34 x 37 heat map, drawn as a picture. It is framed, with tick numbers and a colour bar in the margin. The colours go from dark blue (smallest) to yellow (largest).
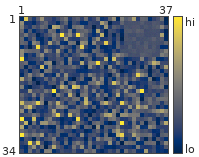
The top right is the calmest part. The halves do not mirror each other. In the top right lies a patch that is calmer than the rest. Overall the values sit about 30% of the way up the scale. There are no regular stripes.
